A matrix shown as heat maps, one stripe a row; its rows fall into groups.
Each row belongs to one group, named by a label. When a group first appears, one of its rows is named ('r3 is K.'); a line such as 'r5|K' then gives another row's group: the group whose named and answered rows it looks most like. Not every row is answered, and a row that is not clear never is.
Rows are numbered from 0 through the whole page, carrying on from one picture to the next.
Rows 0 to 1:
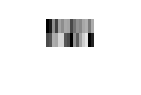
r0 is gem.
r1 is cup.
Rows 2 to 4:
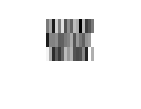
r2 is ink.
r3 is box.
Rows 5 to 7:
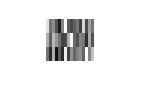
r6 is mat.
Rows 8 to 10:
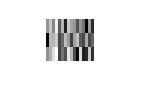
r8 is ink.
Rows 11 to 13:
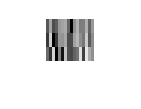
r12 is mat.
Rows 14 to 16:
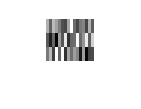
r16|ink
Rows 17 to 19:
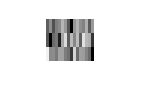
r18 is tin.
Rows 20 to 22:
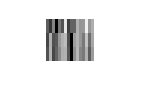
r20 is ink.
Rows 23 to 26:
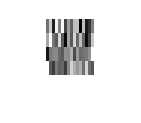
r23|ink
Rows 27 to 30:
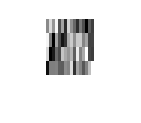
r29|tin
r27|ink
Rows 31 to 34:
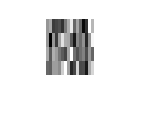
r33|mat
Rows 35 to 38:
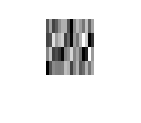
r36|cup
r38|gem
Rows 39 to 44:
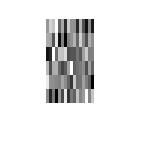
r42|mat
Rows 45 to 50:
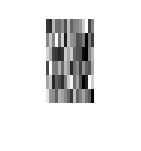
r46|ink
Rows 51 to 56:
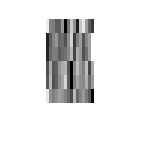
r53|box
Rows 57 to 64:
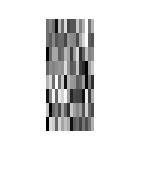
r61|ink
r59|gem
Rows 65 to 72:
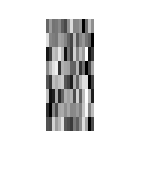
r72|cup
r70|tin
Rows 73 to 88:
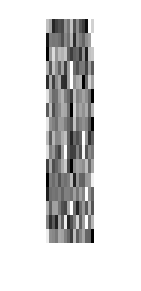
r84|box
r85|gem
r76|mat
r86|mat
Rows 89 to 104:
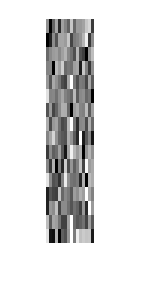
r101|gem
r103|mat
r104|tin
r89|tin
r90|gem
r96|mat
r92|ink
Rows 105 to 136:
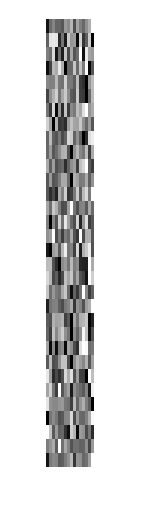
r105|box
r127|cup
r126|cup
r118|mat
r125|box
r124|cup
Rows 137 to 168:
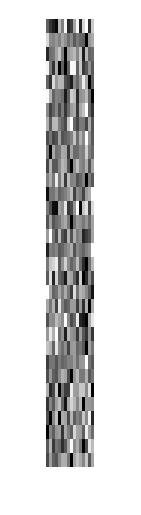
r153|box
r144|mat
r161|gem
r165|tin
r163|tin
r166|gem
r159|ink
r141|cup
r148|ink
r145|gem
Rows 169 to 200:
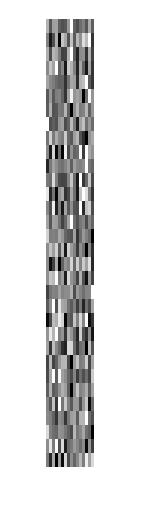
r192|mat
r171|mat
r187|ink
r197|gem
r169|mat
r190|cup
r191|ink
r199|ink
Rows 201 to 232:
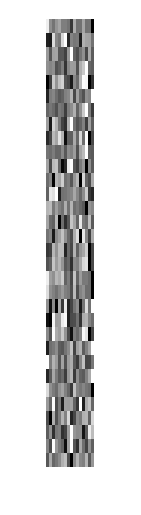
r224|box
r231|mat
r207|gem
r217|cup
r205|cup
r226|box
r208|mat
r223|cup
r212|ink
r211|mat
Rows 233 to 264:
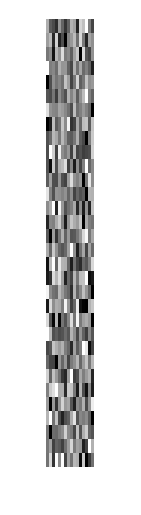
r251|cup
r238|gem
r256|cup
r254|tin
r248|gem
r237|gem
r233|gem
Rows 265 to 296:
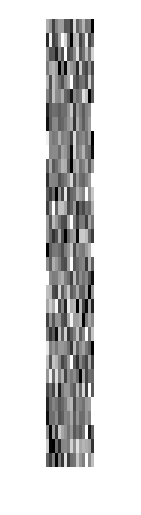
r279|mat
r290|ink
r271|box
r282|mat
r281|box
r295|tin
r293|box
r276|box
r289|mat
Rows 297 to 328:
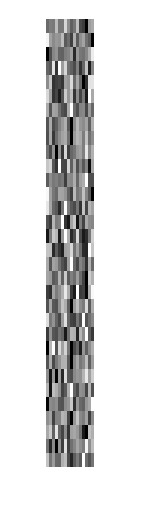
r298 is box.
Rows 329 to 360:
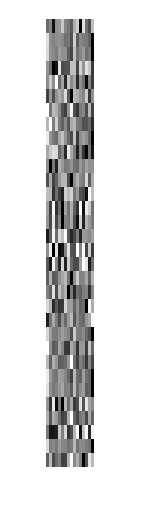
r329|ink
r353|mat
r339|gem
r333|ink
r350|box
